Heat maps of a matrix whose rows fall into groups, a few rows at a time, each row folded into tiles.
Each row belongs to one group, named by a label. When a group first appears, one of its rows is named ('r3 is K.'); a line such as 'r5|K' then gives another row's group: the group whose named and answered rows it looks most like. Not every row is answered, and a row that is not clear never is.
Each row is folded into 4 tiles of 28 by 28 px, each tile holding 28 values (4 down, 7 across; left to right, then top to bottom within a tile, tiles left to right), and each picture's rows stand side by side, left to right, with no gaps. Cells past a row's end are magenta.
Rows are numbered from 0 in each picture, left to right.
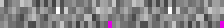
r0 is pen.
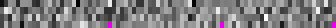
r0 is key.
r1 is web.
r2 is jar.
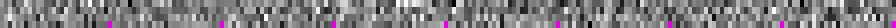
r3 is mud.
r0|jar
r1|key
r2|jar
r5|key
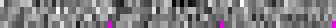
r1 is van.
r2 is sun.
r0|pen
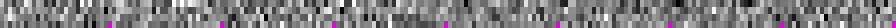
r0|jar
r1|mud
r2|web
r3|sun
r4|key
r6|van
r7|web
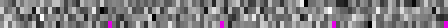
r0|jar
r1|web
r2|web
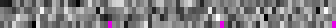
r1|mud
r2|web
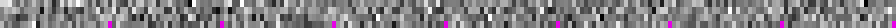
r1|jar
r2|sun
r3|jar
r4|jar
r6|pen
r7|web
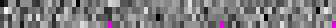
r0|key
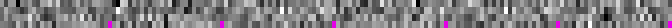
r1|key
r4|pen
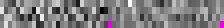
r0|jar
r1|sun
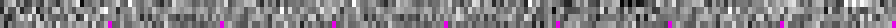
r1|sun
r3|sun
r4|jar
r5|van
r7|mud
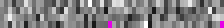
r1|mud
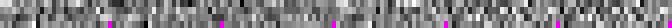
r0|mud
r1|van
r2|key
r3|mud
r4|web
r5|web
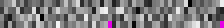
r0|web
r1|key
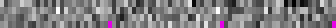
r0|pen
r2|van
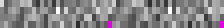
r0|pen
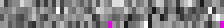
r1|mud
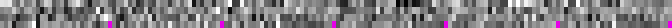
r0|mud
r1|web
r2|sun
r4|mud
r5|sun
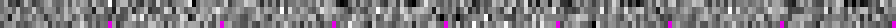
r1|web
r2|pen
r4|web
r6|pen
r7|van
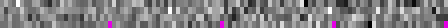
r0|sun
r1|pen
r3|van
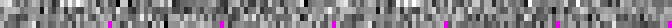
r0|mud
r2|web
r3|mud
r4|jar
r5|sun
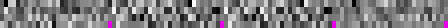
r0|key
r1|jar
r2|jar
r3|key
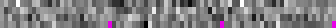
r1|van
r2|sun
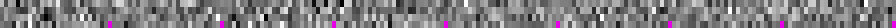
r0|key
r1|mud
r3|key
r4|sun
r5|jar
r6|pen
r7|jar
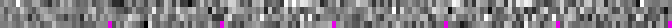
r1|van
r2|mud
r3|pen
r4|mud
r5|jar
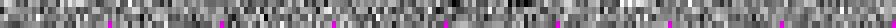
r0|mud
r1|sun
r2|web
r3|jar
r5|mud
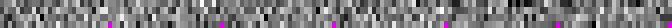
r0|web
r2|web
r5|van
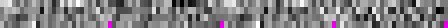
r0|mud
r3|jar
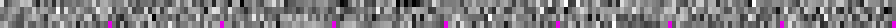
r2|key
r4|jar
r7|jar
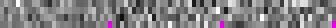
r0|sun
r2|mud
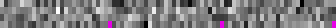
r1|van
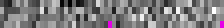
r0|van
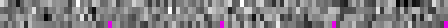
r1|pen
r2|sun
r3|van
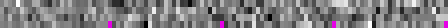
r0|sun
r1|van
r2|key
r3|mud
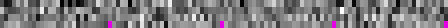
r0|van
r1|key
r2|key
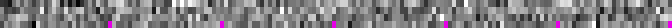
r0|van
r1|mud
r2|pen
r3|mud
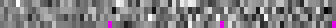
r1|mud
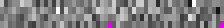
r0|pen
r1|jar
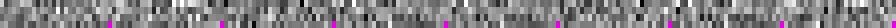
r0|pen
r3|sun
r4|sun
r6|sun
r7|mud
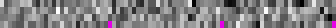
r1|web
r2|van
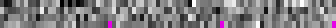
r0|van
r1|jar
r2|mud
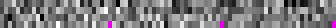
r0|web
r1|key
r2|van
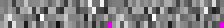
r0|jar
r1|jar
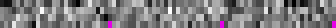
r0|van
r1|pen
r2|van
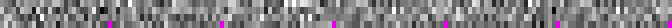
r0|jar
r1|sun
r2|mud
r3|pen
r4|jar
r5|pen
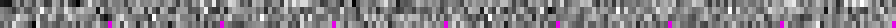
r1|jar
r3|key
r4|jar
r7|mud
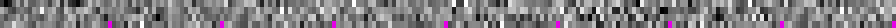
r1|key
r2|pen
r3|sun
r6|key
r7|pen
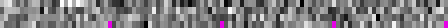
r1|van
